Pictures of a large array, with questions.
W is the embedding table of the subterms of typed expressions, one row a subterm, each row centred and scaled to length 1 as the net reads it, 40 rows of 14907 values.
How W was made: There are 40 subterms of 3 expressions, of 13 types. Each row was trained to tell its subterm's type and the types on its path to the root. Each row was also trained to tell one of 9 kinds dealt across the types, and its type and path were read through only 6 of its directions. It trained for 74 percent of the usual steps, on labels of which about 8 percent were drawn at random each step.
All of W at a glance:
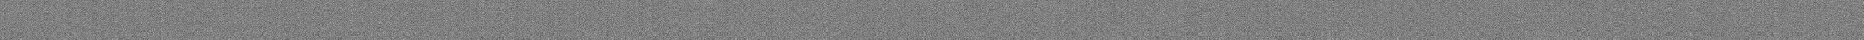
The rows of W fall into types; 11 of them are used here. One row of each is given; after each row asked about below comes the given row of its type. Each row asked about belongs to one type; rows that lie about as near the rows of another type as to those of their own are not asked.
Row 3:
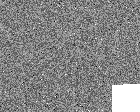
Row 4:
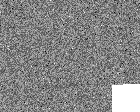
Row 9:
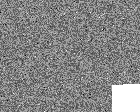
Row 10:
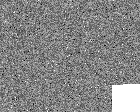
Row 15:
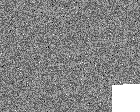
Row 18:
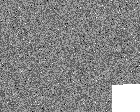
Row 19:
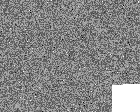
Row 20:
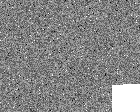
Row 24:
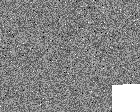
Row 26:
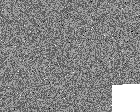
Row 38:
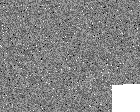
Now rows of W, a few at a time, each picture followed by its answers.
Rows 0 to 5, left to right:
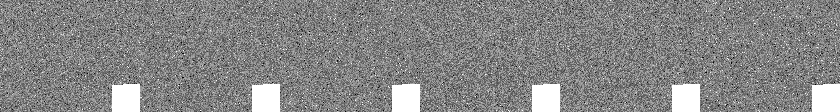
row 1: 4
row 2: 24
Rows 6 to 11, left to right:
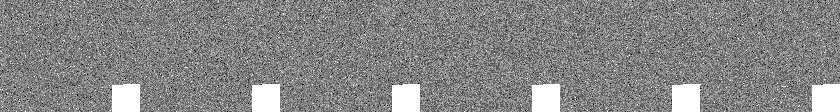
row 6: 4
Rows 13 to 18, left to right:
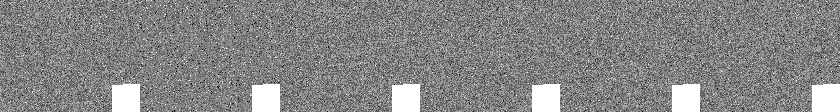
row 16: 20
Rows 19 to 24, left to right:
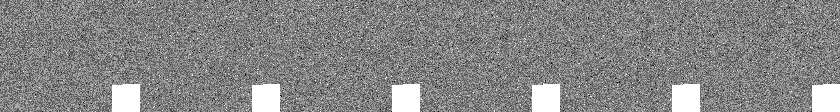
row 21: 9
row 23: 3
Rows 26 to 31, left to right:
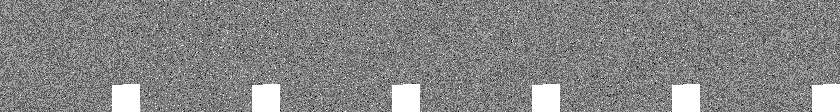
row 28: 18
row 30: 18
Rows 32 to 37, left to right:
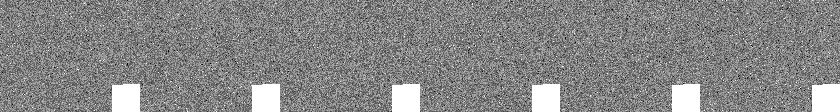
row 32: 15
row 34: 15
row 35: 15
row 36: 18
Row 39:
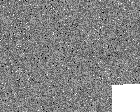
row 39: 38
